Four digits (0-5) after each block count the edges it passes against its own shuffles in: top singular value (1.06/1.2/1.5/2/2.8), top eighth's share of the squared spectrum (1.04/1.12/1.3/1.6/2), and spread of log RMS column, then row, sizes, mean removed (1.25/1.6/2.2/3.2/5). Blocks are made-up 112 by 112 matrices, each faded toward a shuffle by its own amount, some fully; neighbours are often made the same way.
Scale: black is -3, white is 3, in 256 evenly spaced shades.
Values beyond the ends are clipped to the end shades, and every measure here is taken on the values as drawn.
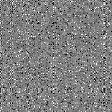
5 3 2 2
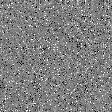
3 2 1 0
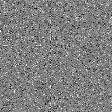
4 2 1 0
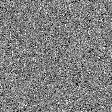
0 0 1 0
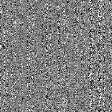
1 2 4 0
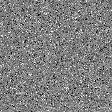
0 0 0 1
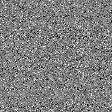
0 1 0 3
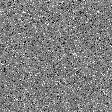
0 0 0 0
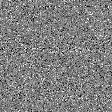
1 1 0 2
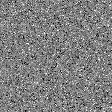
0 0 0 0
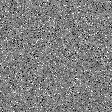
0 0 0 0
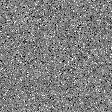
0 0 0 0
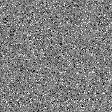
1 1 0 2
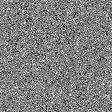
0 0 0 0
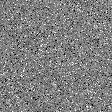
0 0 0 0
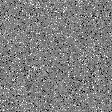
3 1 0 0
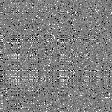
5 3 2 2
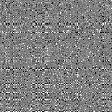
5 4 3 3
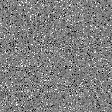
4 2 1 1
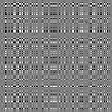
5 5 5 5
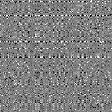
5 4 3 3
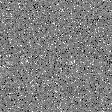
3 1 0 0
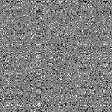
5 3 2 2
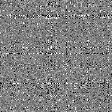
2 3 3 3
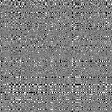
5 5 3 4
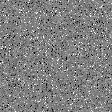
3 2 1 1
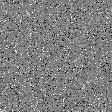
1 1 0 0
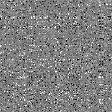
4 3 2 2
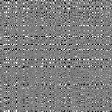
5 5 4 4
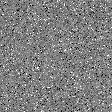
1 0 0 0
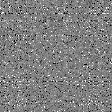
4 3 1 2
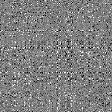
4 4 2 3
